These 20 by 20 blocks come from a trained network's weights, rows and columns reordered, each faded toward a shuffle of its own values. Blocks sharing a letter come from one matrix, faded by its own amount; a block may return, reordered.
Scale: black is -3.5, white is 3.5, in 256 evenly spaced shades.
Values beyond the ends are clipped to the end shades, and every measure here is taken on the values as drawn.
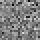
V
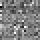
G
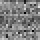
G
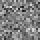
V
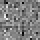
G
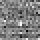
G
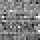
G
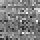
G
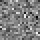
V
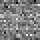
G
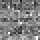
G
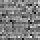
G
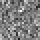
V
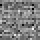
G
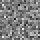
V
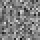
V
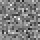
V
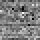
G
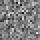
V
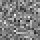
V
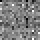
G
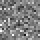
V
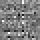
G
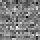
G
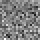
V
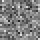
V
